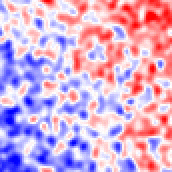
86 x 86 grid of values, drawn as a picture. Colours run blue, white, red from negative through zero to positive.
The texture is blotchy. Values rise toward the top right. There are no lone odd cells. No single row or column stands out from its neighbours. The halves do not mirror each other.
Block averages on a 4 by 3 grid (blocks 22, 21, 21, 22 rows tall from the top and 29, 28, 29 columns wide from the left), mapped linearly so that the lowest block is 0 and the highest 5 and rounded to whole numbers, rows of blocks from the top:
245 / 134 / 123 / 013
